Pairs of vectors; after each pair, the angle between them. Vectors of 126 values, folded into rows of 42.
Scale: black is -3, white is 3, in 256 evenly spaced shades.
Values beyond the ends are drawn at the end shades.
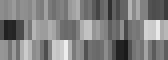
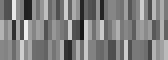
orthogonal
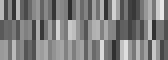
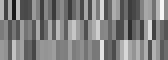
nearly parallel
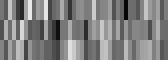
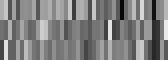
orthogonal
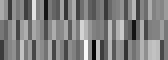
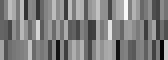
orthogonal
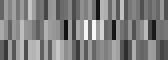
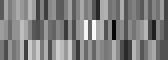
nearly parallel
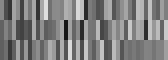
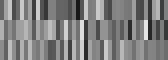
nearly opposite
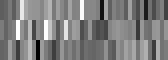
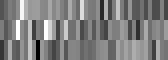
nearly parallel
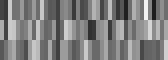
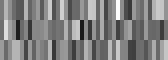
orthogonal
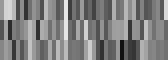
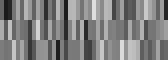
nearly opposite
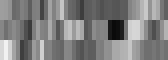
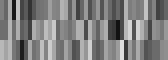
partly aligned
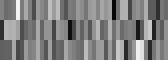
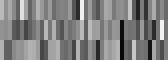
orthogonal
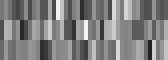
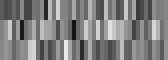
partly aligned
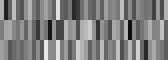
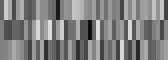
nearly opposite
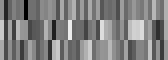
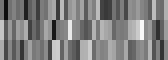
nearly parallel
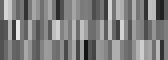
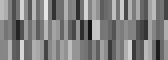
orthogonal
